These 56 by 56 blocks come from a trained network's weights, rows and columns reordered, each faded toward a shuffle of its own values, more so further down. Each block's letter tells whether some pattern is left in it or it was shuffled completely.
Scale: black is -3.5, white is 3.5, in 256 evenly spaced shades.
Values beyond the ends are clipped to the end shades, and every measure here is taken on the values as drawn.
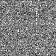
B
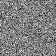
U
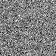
U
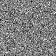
U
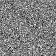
U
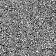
U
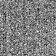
B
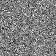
U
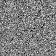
U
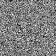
B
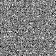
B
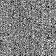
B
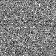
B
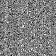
B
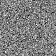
U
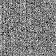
B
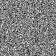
U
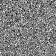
U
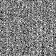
B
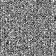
B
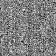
B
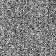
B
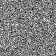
U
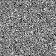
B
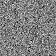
U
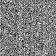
B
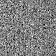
B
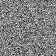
U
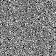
U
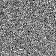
U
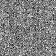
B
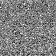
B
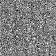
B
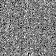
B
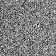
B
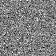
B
